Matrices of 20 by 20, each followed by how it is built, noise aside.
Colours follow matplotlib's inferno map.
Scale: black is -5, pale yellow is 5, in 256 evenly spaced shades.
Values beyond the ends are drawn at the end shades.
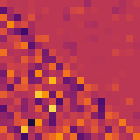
lower triangular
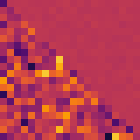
lower triangular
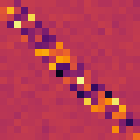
banded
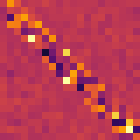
banded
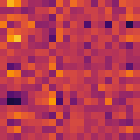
low rank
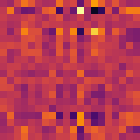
low rank
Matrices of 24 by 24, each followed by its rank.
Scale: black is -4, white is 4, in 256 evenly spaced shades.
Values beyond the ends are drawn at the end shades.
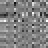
two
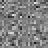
five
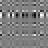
one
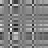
one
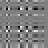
one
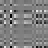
one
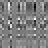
two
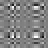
one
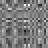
two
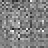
five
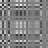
one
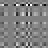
one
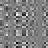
two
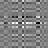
one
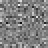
five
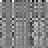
two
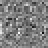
five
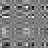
two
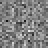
five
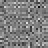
five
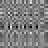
two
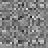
five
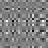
two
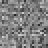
five
